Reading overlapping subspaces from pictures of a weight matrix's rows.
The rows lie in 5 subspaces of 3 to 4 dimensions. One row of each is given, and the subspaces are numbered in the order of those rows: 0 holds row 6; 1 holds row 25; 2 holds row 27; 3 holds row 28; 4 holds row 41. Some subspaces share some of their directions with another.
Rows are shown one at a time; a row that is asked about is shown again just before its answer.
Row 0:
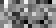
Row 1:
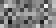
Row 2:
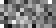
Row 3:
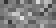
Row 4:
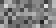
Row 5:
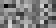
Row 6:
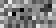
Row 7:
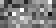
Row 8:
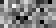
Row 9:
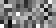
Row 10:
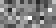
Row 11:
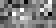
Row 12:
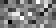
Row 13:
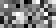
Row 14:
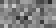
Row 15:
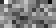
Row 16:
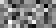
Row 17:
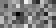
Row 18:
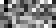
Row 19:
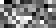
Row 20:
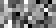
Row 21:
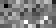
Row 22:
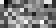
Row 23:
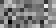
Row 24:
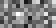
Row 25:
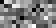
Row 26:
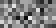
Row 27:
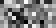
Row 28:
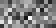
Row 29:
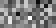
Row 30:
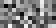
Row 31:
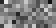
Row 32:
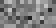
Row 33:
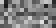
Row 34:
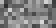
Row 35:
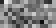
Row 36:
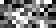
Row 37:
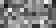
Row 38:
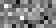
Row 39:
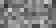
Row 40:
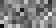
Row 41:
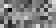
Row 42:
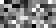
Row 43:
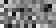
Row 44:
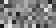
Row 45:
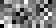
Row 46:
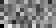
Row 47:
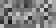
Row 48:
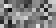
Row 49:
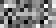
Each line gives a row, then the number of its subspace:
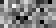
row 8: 3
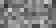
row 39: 4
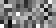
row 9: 0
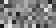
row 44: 0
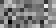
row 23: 1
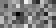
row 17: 2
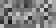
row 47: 3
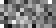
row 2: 0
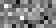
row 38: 1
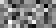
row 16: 1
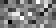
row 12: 1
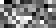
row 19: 4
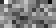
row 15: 2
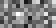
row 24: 2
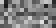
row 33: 2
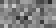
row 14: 3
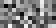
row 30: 3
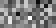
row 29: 4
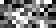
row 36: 1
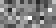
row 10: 4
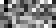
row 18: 2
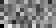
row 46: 0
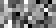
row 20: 1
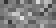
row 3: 1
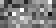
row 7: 0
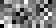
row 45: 0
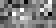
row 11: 0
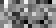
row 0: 1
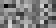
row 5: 3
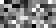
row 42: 1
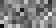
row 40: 0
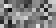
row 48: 4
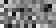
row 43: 0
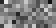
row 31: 0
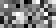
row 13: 2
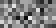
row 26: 3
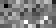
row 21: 1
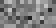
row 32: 4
